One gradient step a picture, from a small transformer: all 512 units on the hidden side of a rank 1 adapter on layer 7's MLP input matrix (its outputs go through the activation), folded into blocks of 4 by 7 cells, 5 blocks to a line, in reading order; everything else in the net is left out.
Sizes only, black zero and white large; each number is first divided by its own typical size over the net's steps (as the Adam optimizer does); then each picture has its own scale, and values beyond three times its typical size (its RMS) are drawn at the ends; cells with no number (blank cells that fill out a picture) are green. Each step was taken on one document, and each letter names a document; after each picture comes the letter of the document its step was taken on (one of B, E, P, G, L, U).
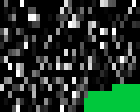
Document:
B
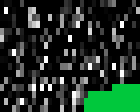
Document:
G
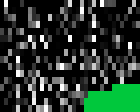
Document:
B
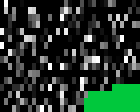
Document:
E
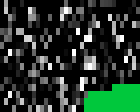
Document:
E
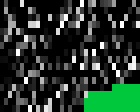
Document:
G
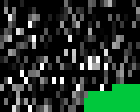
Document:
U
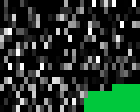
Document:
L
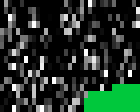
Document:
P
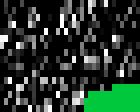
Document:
G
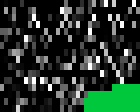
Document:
U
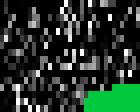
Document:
U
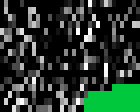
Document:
E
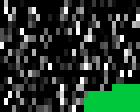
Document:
E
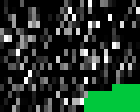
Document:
P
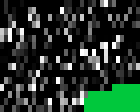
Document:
P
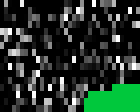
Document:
L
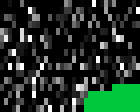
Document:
L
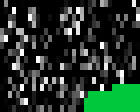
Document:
U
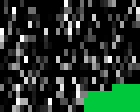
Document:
P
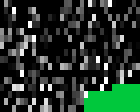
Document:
E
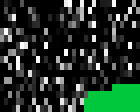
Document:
B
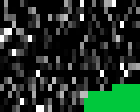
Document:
L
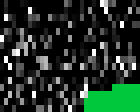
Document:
L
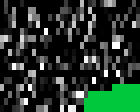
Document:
P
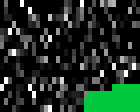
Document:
L
